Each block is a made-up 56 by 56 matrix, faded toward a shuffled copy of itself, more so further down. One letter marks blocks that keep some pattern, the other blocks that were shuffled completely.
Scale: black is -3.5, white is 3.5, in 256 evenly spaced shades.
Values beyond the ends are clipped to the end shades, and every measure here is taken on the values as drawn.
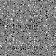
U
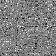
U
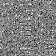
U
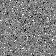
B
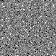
U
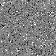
U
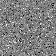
B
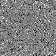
U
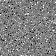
B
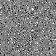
U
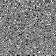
U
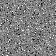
B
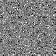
U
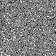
B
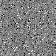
U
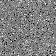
B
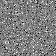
B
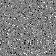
U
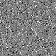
U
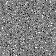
B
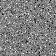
B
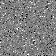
B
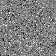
B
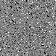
U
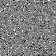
U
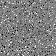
B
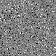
U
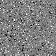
B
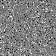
B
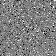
B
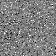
U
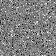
B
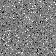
B
